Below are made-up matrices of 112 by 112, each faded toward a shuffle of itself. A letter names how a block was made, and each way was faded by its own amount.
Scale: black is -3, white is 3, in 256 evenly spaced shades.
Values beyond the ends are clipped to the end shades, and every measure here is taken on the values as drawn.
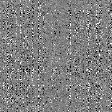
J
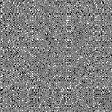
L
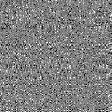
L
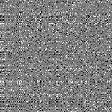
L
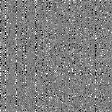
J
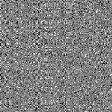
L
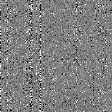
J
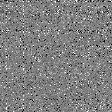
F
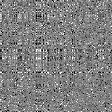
L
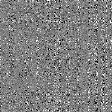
J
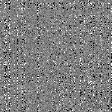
J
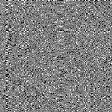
L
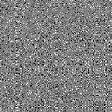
L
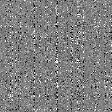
J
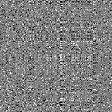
L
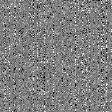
J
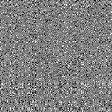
L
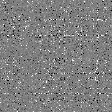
F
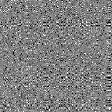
L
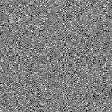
L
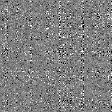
J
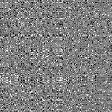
L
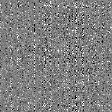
J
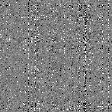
J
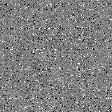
F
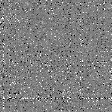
F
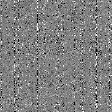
J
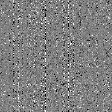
J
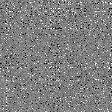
F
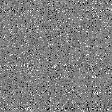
F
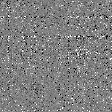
F
